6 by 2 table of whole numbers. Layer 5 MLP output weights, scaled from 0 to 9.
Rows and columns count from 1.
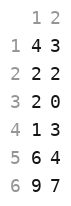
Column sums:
24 19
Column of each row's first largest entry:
1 1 1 2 1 1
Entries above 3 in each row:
1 0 0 0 2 2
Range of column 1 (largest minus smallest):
8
